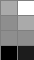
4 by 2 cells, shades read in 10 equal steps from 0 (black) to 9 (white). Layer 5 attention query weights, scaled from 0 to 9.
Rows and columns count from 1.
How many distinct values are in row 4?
2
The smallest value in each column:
0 1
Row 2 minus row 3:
0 1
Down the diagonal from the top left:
6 6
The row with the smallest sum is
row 4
